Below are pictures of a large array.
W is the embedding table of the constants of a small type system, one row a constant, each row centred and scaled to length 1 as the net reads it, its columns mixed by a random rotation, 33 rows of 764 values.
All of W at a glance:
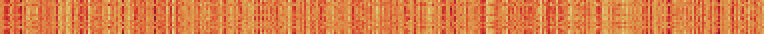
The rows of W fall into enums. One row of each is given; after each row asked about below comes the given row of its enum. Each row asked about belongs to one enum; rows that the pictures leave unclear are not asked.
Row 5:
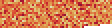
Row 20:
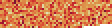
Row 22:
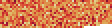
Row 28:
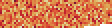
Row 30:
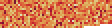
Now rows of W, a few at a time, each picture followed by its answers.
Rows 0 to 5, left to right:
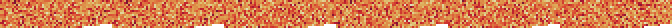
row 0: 20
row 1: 20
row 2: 28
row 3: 30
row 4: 28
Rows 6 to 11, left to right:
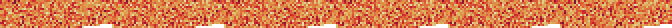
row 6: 20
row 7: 22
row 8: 22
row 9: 22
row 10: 22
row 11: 30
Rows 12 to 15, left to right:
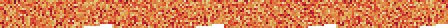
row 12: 30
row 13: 22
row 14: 5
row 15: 22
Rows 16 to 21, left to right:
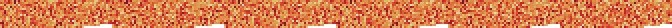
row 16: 30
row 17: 20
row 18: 30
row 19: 30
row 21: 28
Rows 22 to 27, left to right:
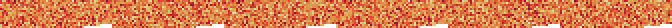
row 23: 5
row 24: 20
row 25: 22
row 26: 5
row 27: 28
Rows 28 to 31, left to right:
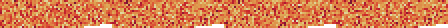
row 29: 20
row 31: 20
